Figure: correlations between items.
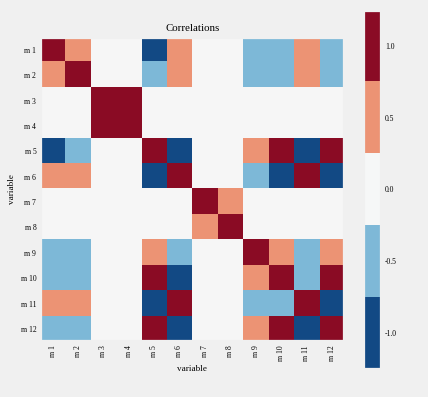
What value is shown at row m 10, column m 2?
-0.5
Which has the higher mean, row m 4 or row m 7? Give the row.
m 4
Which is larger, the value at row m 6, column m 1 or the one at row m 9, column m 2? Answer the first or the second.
the first
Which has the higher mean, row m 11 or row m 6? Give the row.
m 11
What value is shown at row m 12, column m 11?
-1.0
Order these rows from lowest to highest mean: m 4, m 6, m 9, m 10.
m 6, m 9, m 10, m 4
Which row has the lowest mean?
m 6
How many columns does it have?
12
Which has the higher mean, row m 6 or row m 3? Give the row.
m 3
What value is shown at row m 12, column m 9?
0.5
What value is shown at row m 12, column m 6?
-1.0
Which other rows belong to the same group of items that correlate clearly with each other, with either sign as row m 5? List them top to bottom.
m 1, m 2, m 6, m 9, m 10, m 11, m 12
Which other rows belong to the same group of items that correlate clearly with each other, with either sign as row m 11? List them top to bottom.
m 1, m 2, m 5, m 6, m 9, m 10, m 12
